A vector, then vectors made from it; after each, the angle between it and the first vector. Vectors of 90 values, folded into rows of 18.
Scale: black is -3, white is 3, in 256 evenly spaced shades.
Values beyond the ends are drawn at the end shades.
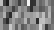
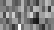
orthogonal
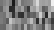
orthogonal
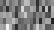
orthogonal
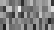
orthogonal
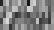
nearly opposite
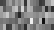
orthogonal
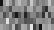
partly opposed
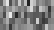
nearly opposite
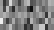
partly aligned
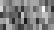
orthogonal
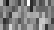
nearly parallel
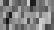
nearly parallel
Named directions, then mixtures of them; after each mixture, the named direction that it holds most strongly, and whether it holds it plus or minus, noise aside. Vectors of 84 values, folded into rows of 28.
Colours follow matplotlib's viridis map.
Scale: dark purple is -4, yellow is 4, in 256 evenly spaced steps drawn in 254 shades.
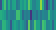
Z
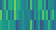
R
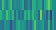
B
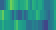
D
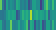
Z, minus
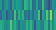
B, minus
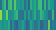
R, plus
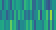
B, minus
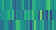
B, plus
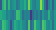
Z, plus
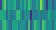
Z, plus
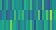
B, minus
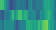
D, minus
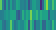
Z, minus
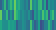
R, plus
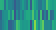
R, minus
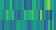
B, plus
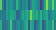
Z, minus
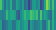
Z, minus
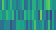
B, plus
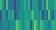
R, minus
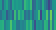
B, minus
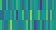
Z, minus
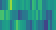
D, plus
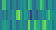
Z, plus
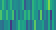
B, plus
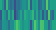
R, minus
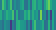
B, plus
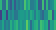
R, minus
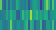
Z, minus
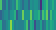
Z, minus
